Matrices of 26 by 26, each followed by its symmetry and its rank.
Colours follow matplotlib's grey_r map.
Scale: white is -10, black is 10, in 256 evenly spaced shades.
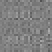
neither, rank three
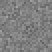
symmetric, full rank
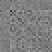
symmetric, rank three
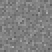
symmetric, full rank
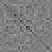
symmetric, rank five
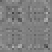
symmetric, rank three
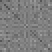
symmetric, rank five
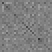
symmetric, rank five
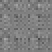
symmetric, rank three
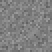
symmetric, full rank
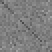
symmetric, full rank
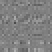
neither, rank three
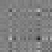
symmetric, rank two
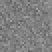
neither, full rank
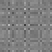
symmetric, rank two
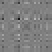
symmetric, rank two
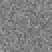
neither, full rank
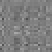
neither, rank three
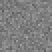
neither, full rank
